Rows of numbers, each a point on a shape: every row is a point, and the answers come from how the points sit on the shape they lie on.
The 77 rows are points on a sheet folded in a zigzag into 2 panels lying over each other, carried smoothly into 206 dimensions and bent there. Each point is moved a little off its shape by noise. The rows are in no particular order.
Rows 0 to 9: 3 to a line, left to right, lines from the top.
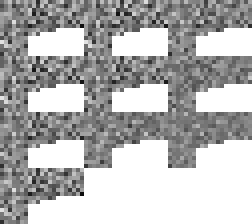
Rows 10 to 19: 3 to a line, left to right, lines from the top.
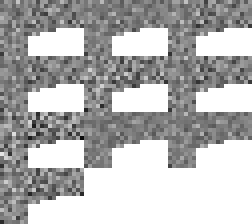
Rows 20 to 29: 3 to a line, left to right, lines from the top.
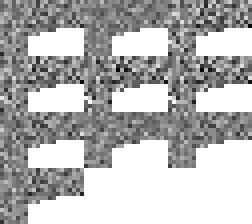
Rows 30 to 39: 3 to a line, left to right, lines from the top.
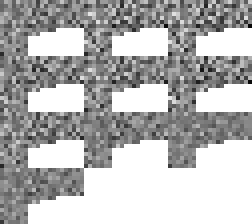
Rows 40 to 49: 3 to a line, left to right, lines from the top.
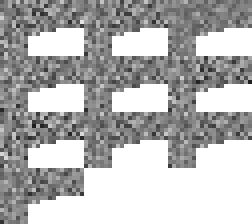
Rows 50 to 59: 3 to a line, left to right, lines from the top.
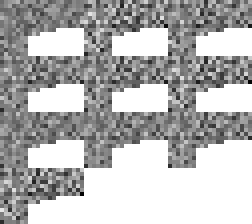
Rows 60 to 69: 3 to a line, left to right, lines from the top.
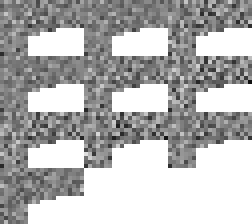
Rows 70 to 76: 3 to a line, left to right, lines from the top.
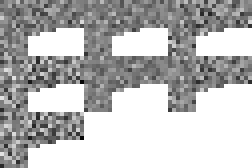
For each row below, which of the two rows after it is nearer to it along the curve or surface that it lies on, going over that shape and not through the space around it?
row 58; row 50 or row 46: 46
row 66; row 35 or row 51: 51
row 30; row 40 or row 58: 58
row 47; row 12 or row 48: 48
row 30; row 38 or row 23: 23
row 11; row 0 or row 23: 0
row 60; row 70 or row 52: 52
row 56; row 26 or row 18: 26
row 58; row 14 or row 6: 14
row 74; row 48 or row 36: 48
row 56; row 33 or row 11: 33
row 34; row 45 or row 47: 45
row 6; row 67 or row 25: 67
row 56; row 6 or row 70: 70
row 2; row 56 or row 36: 36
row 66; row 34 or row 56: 56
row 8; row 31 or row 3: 31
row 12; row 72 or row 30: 72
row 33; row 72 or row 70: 70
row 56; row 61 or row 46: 46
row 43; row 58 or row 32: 58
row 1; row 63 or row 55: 55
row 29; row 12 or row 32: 12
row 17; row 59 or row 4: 4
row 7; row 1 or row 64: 64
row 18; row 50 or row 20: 50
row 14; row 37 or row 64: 64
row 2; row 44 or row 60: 60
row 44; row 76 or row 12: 76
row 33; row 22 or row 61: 22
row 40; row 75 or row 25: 25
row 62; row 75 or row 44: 44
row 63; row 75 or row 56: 75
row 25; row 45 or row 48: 45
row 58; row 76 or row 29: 76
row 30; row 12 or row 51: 51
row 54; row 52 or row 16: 16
